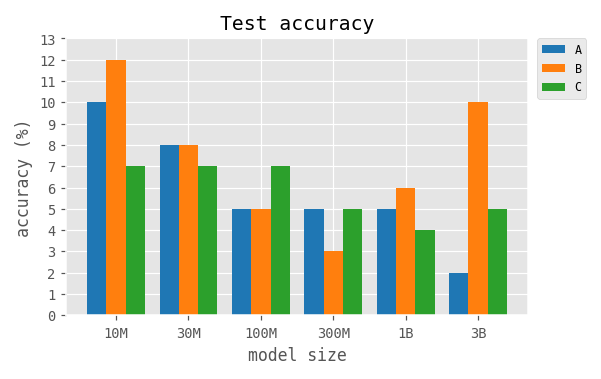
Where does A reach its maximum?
10M
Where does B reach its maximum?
10M
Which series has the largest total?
B
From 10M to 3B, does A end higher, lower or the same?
lower
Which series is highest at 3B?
B
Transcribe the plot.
Title: Test accuracy
x-axis: model size, ticks 10M 30M 100M 300M 1B 3B
y-axis: accuracy (%), ticks 0 1 2 3 4 5 6 7 8 9 10 11 12 13
Legend: A, B, C
Values:
A: 10 8 5 5 5 2
B: 12 8 5 3 6 10
C: 7 7 7 5 4 5
